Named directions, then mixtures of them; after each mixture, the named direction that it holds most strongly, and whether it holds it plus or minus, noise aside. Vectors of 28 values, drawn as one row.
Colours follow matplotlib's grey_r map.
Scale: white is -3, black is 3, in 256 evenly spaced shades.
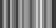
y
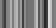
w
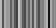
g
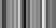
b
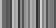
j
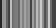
y, plus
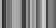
b, plus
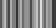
y, plus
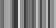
j, minus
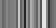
b, plus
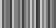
j, plus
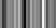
b, plus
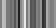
b, minus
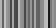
g, plus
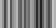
y, minus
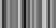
b, plus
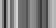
y, minus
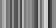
w, minus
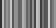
g, minus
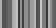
j, plus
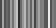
g, minus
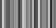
g, minus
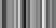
b, plus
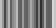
y, minus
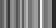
y, plus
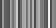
g, minus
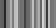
b, plus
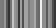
j, plus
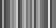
g, minus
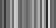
g, minus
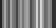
y, plus
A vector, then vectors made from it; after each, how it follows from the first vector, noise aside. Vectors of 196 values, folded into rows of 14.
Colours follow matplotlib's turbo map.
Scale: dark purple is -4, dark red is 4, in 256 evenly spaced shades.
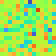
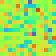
copied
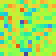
reversed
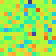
copied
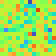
copied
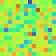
copied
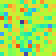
reversed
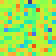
copied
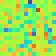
copied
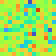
copied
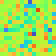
copied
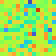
copied
